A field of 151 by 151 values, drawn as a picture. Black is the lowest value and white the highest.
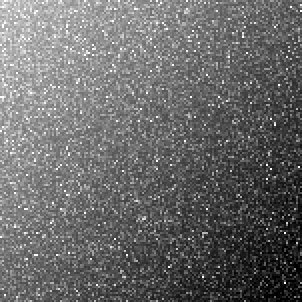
Overall the values sit about 40% of the way up the scale. The ninth with the highest average is the top left. The bottom right is the ninth with the lowest average. Fine speckle covers the field. Values rise toward the top left. No single row or column stands out from its neighbours.
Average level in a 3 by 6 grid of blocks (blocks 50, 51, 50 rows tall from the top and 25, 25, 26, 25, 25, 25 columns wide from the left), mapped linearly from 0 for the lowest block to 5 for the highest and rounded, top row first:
5 4 4 3 3 2 / 4 3 3 2 2 1 / 3 2 2 1 1 0
